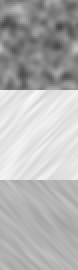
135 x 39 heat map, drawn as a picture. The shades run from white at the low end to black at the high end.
The table splits into 3 rows of 1 panel. Panel 1,1: middling, blotchy. Panel 2,1: very low, slanting up to the right, faint in contrast. Panel 3,1: low, slanting down to the right, faint in contrast.
